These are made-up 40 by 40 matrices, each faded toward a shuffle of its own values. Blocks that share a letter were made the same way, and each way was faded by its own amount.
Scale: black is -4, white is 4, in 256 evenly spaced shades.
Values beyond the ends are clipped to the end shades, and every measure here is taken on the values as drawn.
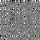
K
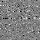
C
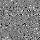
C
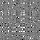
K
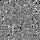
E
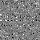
C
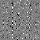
K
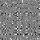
K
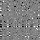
K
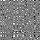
K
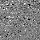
C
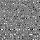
C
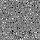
C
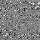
C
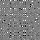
K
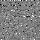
C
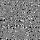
C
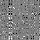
K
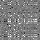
K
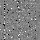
E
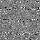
C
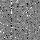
E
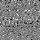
C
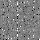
E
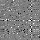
K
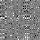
K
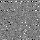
C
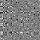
K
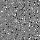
E
